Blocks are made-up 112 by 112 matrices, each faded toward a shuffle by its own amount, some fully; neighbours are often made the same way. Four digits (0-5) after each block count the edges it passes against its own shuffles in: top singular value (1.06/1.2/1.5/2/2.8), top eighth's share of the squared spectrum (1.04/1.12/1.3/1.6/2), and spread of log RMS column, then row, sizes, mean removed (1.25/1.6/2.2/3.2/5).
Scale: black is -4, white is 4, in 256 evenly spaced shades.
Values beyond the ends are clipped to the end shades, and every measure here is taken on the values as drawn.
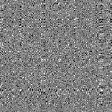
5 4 3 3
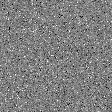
0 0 0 0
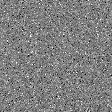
2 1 0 0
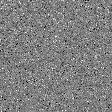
0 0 0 0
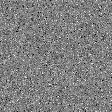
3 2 0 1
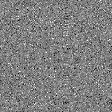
4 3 1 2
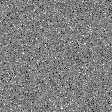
0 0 0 0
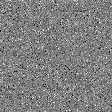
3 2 0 0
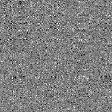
4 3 2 2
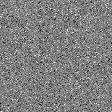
3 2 1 1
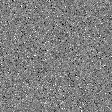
2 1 0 0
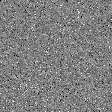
2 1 0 0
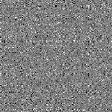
4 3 2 2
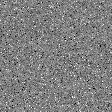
1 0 0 0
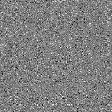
4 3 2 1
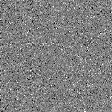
3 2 1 1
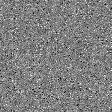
3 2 0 0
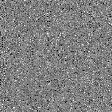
3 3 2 1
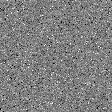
2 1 0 0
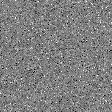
1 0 0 0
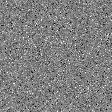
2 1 0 0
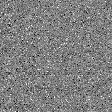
3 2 0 0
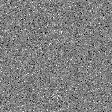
3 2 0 0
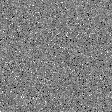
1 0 0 0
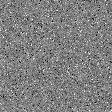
0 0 0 0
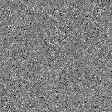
3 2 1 1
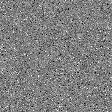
2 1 0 0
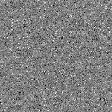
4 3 1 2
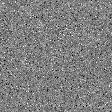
0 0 0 1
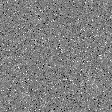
0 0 0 0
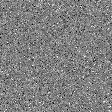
0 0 0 0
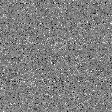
1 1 0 2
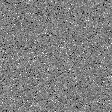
0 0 0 0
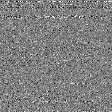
2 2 0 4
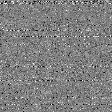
2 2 0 3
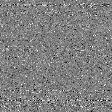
2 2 0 3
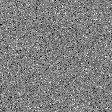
0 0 0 1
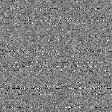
2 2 0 4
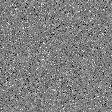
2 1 0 0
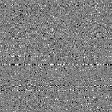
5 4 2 3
